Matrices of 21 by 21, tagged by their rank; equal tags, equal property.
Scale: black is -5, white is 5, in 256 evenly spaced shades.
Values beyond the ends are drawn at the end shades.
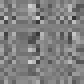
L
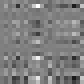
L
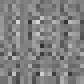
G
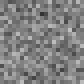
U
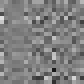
G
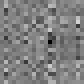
G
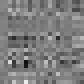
G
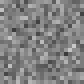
U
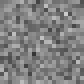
U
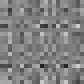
L
